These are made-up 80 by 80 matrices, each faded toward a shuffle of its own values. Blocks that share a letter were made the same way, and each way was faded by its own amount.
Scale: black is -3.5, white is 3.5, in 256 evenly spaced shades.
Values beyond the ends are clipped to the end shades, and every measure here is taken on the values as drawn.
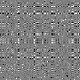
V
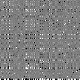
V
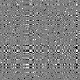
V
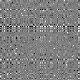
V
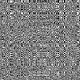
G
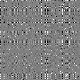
V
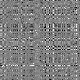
V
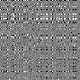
V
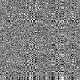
G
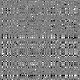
V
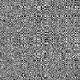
G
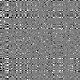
V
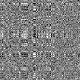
G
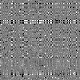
V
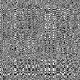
G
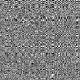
G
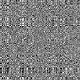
G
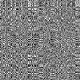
G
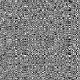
G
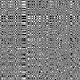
V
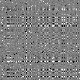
V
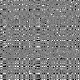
V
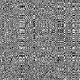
G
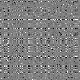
V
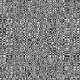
G
